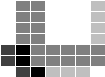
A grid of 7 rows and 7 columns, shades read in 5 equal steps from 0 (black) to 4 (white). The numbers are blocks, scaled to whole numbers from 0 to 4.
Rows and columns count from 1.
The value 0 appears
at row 5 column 2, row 6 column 2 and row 7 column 3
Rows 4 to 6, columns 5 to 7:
4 4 3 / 2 2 2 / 2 2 2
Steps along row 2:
down same up same same down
